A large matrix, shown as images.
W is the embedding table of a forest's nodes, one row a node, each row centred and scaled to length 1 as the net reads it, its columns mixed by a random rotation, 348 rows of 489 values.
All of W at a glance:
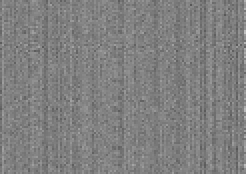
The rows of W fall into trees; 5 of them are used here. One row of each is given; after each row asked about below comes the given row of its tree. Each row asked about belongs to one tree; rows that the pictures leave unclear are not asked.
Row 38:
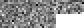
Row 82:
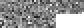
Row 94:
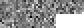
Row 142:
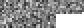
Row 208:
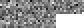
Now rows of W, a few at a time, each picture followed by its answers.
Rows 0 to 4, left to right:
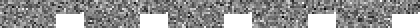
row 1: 38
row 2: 38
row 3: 94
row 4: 82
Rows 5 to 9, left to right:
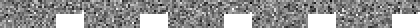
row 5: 94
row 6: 142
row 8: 38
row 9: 38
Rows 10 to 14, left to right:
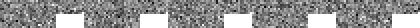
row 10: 142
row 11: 208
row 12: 82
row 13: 38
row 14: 142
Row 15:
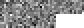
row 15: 142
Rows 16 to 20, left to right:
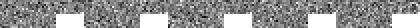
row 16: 38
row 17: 38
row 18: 82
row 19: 38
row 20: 38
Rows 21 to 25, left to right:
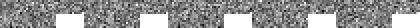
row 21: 142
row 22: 142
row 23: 142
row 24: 142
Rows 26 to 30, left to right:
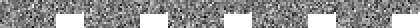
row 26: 94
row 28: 82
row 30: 94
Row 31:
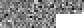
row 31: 94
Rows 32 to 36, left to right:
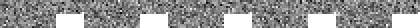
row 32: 38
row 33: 208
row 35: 82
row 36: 38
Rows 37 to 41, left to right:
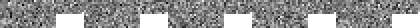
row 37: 208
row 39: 82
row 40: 82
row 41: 94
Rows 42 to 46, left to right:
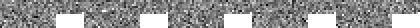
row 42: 82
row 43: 94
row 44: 142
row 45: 94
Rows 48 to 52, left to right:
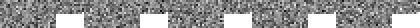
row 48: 142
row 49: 38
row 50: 82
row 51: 142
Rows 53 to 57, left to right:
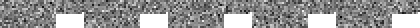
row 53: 38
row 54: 94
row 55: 38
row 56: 82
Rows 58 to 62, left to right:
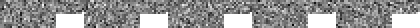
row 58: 142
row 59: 142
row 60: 142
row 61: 38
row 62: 38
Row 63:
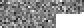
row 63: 38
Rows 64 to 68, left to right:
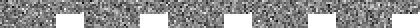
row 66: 38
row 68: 142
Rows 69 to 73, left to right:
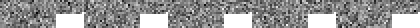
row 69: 208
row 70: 142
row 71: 38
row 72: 82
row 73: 142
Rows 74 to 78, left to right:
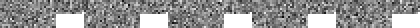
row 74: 82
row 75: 142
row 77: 94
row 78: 82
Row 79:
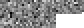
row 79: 208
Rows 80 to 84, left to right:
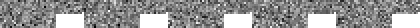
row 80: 142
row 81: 142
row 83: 82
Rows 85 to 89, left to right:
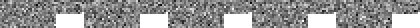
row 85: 38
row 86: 208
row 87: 38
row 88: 142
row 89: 142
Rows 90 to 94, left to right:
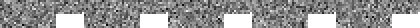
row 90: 142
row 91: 142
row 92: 94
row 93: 94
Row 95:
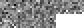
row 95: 94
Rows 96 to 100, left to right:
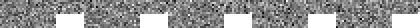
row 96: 38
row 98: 38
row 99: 208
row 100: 82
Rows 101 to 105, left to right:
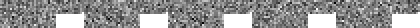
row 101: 82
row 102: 82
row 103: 82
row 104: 38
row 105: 38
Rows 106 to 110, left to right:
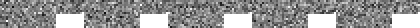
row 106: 38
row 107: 82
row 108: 38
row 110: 38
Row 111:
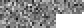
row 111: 208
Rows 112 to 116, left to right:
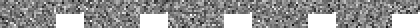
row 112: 38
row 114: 82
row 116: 142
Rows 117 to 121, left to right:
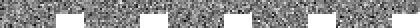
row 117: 142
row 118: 94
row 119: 142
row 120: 38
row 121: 82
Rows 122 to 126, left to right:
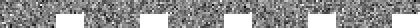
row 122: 142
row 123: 82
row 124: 38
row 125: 82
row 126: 38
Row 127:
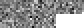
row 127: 94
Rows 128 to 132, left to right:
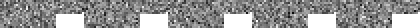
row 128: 142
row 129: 142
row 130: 38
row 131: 82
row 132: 142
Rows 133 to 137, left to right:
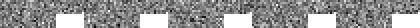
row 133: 142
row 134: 142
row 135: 82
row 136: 38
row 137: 142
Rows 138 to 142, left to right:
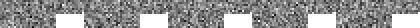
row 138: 94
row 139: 82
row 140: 142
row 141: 38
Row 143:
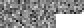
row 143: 142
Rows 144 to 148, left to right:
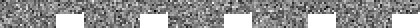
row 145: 142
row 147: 94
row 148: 142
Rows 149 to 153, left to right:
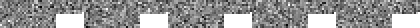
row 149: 94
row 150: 38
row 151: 142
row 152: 142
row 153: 38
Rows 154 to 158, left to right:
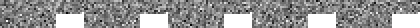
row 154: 38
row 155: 142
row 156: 142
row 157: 208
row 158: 38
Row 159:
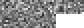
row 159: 38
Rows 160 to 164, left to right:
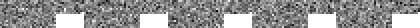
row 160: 38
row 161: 94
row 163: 38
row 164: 142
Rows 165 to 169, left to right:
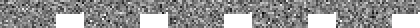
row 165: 38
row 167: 38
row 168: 208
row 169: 82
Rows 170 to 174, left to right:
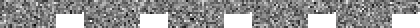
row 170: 142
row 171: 38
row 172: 82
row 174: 38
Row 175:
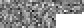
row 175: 142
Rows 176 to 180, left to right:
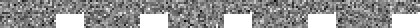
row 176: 94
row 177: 38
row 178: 142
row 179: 94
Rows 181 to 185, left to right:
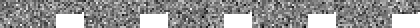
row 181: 142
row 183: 208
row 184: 142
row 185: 38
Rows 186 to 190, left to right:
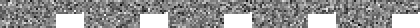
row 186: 208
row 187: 38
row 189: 142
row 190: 142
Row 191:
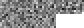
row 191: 94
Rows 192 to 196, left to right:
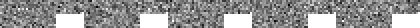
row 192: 38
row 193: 38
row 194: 142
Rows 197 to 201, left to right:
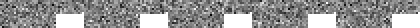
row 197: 38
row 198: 38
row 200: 208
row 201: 94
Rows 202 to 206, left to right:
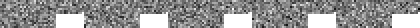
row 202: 82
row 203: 82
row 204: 38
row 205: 142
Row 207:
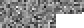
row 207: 142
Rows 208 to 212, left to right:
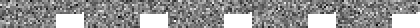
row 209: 142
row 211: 142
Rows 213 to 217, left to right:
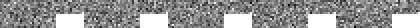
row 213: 208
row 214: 82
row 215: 38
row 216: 38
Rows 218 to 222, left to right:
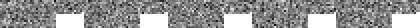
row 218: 208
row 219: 38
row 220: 38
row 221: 142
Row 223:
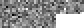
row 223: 38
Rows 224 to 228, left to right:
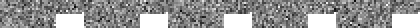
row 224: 94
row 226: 82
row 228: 142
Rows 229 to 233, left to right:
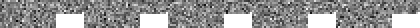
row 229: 142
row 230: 142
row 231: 38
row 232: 38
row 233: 82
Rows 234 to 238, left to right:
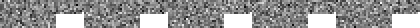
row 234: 142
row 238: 38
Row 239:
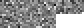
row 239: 38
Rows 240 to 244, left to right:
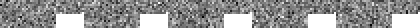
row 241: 208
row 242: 208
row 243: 82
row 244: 142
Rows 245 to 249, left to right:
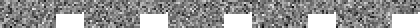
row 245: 142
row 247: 38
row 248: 142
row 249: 82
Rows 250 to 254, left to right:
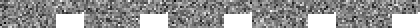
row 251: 82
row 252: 38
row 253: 94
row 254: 38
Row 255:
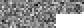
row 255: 38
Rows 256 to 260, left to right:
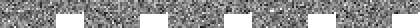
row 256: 94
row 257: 82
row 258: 38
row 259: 94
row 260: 208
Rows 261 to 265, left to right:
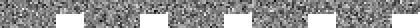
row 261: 38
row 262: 142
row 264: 94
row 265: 82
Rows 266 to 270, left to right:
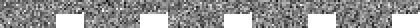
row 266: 142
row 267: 94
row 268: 142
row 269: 142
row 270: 142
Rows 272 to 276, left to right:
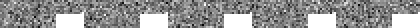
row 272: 208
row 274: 142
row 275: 38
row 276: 208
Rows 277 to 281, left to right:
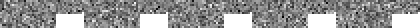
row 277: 142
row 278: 94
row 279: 142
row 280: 94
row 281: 142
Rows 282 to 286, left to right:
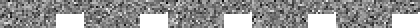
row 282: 208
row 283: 38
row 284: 208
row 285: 94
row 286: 142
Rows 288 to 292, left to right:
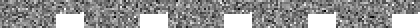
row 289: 94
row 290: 208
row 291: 142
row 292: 82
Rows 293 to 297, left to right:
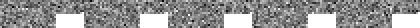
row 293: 38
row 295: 38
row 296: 38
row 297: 38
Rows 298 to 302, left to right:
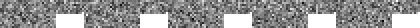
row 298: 82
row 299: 38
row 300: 82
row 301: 38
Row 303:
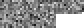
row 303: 142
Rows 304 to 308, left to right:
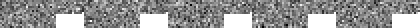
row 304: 142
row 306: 208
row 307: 142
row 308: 38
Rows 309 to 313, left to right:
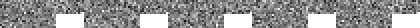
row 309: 38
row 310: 94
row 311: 142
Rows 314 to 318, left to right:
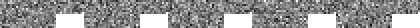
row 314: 38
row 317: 82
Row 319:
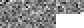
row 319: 38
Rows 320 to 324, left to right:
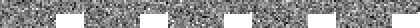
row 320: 94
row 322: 82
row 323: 82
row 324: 142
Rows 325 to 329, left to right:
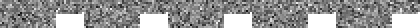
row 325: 82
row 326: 38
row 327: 142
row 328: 38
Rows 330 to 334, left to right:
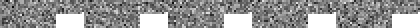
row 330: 38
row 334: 142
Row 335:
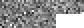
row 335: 38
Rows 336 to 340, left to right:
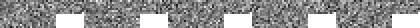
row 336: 142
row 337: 82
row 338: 142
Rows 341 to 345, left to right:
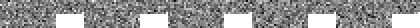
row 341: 208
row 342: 142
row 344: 142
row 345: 82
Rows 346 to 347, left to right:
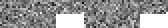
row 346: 38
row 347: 142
